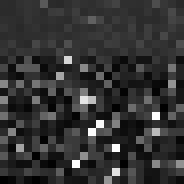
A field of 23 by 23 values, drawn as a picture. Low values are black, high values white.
Slope: none. Grain: fine. Stripes: none. Seam: horizontal, 30% of the way down, the top part calmer. Histogram: skewed, a long tail of high values. Mirror symmetry: none.
